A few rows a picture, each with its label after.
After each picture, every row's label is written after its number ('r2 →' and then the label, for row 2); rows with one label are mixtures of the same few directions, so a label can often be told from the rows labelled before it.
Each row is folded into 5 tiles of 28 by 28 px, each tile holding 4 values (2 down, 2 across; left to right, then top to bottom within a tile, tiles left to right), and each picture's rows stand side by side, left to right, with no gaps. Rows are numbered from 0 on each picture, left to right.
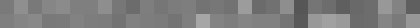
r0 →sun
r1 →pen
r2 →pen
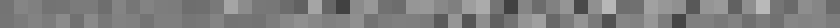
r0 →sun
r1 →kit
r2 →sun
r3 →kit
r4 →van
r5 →sun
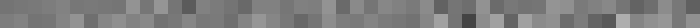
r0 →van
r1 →van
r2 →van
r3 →van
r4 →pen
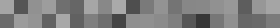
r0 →van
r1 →pen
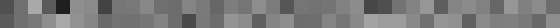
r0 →sun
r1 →pen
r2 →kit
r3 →van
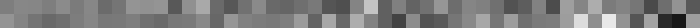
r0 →pen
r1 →sun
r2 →kit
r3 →sun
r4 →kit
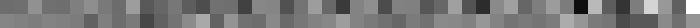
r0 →sun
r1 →sun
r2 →sun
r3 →sun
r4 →sun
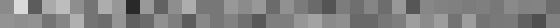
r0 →sun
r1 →van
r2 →van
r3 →kit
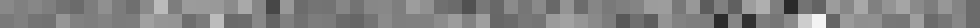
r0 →pen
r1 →sun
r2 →sun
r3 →van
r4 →sun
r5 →kit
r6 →sun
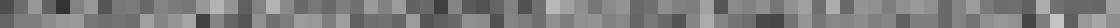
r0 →sun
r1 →pen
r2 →van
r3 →sun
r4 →kit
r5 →sun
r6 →pen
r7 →van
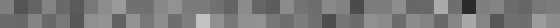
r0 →pen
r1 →pen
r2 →pen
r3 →van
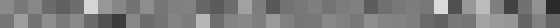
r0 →kit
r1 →pen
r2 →kit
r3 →sun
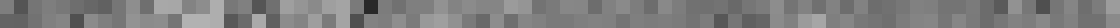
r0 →sun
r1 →pen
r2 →kit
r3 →sun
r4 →sun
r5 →kit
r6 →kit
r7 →sun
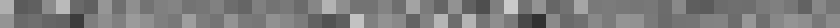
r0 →sun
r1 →kit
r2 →van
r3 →kit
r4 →sun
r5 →kit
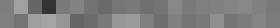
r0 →van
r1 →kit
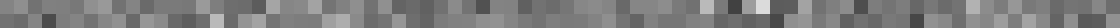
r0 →kit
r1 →van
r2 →pen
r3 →sun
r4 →van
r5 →sun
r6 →sun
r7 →kit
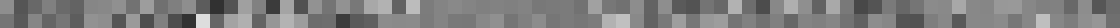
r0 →pen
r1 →pen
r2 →sun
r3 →pen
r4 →pen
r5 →sun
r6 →pen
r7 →pen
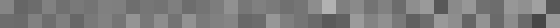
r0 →pen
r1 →kit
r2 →van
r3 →van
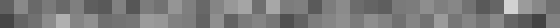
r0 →sun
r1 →sun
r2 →sun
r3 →kit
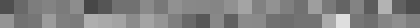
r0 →kit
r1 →sun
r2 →pen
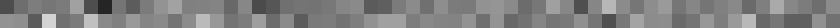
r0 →kit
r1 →pen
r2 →kit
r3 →pen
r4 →van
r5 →pen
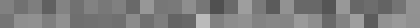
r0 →van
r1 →pen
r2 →van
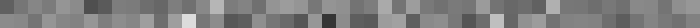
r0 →kit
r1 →pen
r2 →kit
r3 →van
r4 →pen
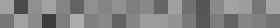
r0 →van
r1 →sun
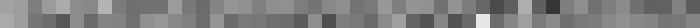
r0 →sun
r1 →sun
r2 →kit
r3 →pen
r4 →sun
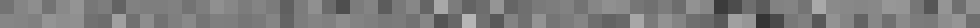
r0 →pen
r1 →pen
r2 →sun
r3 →van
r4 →van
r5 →pen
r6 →kit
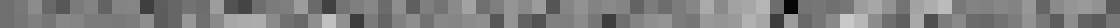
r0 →sun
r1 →kit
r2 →van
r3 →van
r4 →pen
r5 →kit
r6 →sun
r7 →van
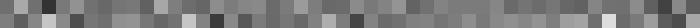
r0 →van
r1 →van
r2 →van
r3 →kit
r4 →kit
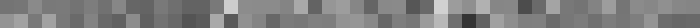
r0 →kit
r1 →kit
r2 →sun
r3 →pen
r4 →van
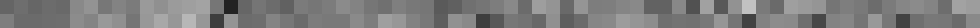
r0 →kit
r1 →kit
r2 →kit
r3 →pen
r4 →sun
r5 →van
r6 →pen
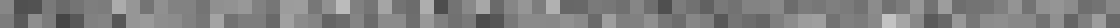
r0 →pen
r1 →sun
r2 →sun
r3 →sun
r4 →kit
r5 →kit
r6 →pen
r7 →pen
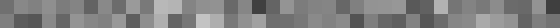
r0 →van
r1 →pen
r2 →van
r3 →sun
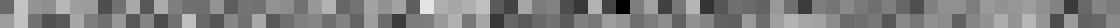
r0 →pen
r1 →van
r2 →van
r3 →kit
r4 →sun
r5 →kit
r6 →pen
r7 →kit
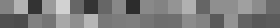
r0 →sun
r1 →van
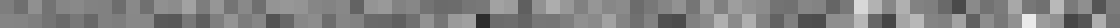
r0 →sun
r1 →van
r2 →kit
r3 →pen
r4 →kit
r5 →kit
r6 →pen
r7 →pen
